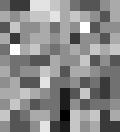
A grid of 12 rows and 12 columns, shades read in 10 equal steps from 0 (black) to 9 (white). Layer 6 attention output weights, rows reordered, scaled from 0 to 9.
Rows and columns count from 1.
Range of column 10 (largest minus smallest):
4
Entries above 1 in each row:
12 12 12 12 12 12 12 12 11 11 11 11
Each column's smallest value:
3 2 2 3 3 2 0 2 3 3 2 2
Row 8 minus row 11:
-2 3 -1 -3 2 0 4 -2 -3 -3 0 -2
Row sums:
58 72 63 57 71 53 61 51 54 50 58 49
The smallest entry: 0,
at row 11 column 7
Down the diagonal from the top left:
4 5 5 6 5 6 3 5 7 4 2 2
